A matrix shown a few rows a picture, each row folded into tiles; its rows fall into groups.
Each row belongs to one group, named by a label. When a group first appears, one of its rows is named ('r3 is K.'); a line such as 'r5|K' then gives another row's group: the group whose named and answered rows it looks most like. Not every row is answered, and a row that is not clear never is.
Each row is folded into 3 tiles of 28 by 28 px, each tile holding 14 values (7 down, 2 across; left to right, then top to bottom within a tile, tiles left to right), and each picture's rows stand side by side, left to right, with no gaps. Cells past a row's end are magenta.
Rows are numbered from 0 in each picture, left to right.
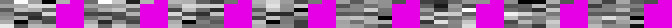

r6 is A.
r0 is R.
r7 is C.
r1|R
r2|R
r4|C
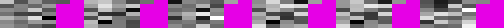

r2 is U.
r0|C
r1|R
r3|R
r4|R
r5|A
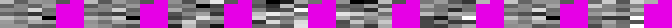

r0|C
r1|C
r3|A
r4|A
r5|U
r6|C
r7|U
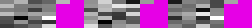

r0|U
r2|U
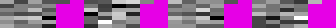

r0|C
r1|A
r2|C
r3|U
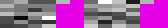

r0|U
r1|R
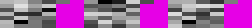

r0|R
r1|A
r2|R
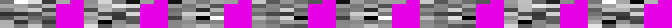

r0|R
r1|R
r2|U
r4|U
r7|R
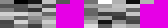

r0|A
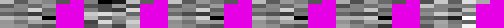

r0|C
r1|A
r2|C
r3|C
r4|C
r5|U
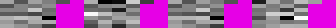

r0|C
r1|A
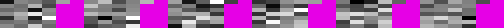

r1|U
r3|A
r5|C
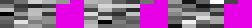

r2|A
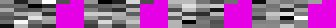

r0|A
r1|A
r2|R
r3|U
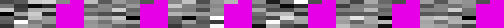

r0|A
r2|U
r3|A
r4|C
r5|C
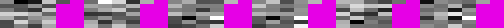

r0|A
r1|R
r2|U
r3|U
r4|R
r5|U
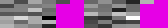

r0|C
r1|U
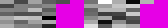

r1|R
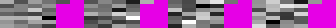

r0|C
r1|U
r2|A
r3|R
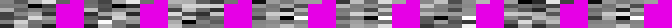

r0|A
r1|A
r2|R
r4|U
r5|U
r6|A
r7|U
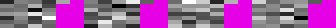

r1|A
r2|R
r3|C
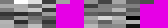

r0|R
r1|C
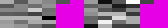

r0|C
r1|A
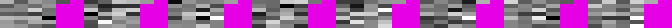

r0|C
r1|A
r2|U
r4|A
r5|U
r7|U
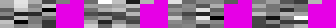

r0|R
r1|R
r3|U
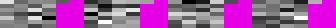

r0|C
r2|A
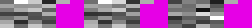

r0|R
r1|R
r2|U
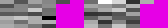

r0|C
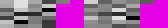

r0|R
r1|C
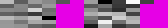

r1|A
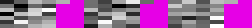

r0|A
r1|A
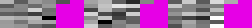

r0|C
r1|R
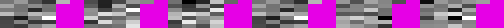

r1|A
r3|U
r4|C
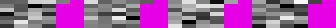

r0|A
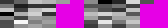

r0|A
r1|A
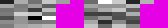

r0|U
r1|R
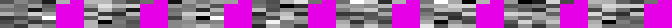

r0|U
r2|U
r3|A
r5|R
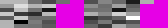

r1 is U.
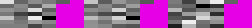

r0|C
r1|C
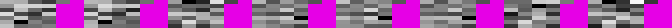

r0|R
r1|R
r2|A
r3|C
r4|C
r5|C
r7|A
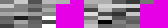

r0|U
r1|R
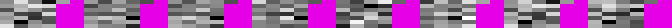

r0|R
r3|C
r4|A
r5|U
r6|R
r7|R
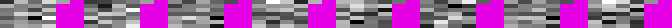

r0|U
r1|A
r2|C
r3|R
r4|R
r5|A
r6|C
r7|R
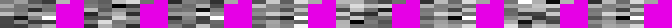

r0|U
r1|A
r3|U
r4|R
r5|U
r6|R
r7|U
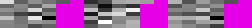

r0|C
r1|A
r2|C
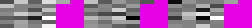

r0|U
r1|C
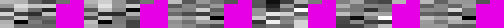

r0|R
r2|C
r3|A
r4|U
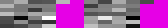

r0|U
